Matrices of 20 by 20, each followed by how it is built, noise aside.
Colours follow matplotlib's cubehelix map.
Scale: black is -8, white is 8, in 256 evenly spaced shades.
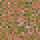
low rank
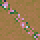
banded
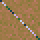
diagonal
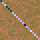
diagonal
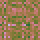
low rank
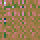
low rank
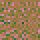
low rank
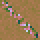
banded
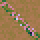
banded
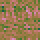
low rank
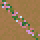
banded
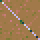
diagonal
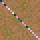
diagonal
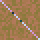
diagonal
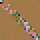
banded
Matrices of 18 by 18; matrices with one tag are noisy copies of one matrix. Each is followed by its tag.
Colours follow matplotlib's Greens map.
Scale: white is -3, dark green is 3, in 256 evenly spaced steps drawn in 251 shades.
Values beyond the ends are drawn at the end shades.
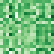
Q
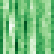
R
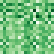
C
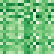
C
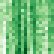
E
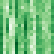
R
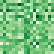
C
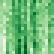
E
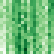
E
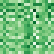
C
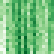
E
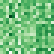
Q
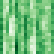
R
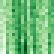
E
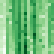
E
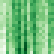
E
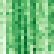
E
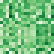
Q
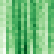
E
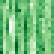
R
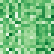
Q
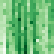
E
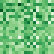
C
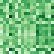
Q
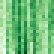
E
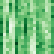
R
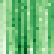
E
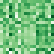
Q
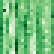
R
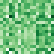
Q
